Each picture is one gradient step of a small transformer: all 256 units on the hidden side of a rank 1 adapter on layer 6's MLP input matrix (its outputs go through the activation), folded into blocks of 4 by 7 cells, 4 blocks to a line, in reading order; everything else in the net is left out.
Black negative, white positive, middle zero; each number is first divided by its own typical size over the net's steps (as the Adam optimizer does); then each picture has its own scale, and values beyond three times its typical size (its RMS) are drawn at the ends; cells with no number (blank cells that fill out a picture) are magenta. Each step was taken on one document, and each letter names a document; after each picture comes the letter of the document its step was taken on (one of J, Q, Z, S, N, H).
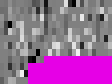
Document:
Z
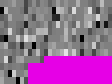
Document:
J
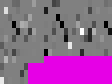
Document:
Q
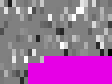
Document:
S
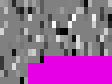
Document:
S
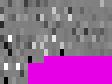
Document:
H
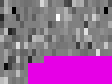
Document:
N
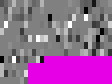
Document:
S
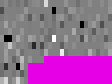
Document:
H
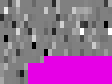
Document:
Q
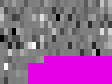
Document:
N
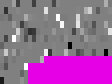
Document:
Q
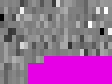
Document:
N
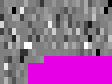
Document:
N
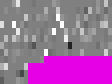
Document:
Q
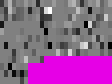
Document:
S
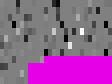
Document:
Q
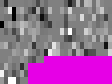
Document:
Z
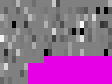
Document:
Q
